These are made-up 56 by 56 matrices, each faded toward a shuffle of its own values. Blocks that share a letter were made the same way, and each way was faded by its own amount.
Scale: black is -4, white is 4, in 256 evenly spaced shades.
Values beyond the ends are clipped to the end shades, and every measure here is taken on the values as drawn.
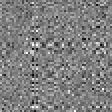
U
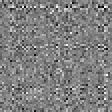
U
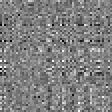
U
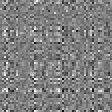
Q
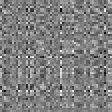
Q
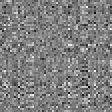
U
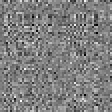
U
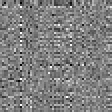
U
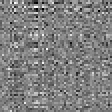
U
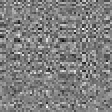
U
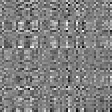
Q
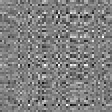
Q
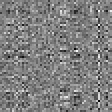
U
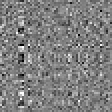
U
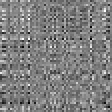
Q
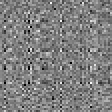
U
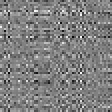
Q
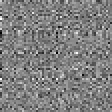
U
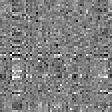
U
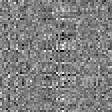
U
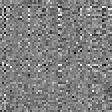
U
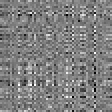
Q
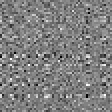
U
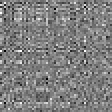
U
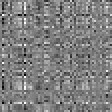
Q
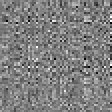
U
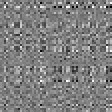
Q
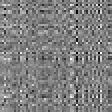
Q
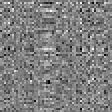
U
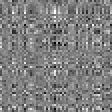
Q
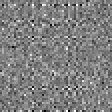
U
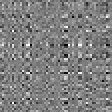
Q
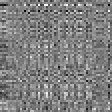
Q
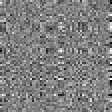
U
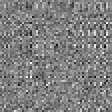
U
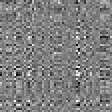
Q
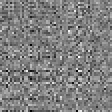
U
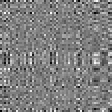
Q
